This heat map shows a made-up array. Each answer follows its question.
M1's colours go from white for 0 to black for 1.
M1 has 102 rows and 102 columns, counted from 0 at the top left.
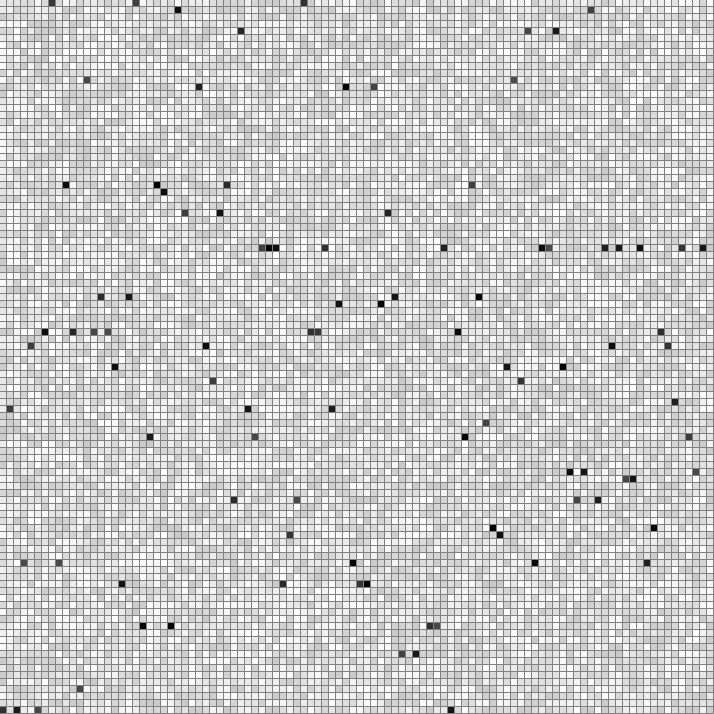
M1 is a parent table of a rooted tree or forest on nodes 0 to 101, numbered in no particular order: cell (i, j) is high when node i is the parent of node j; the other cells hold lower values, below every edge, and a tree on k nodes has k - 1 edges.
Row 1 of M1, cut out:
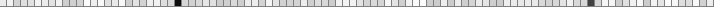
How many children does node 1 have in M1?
2
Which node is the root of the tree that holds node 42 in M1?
101
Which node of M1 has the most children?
35
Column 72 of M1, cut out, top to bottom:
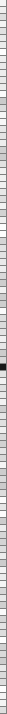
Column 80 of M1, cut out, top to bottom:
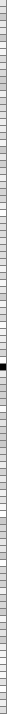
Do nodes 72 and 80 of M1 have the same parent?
yes
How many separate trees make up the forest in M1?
4
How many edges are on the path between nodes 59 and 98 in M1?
7
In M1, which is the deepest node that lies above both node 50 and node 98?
80
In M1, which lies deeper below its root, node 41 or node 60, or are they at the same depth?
node 41
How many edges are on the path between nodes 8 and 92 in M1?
2
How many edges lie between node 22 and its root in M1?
6
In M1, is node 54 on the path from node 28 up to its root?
yes
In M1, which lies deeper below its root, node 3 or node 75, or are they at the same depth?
node 75
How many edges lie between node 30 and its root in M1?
4
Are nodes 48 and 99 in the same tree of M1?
yes
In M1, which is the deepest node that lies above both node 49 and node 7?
0
